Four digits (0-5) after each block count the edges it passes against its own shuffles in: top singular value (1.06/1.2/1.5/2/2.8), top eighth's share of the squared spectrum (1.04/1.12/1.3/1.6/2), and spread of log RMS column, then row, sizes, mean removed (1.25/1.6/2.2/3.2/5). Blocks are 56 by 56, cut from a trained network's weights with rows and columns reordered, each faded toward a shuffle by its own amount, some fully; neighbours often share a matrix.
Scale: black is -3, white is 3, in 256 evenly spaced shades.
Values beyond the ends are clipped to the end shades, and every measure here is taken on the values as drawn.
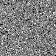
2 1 0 0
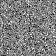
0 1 0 0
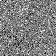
0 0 0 0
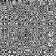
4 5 2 3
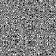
3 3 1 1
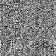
3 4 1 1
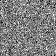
0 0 0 0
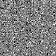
3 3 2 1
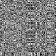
4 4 3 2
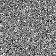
2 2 0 1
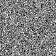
0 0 0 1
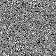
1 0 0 0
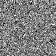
0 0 0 0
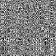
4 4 2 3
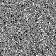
0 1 0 0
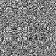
4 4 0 2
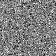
1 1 0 0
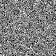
0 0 0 0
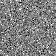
2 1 0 0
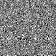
2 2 0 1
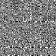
3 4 1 2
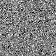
1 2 0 1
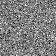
0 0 0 0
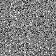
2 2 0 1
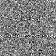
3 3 1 2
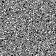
0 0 0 0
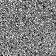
1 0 0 0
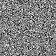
2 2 0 0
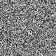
1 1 0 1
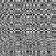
5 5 2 4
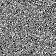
0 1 0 0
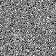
2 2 1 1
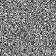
3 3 1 2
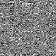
3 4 1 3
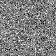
2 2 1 1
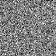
2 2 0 1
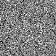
2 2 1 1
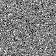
0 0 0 0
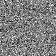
1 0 0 0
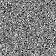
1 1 0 0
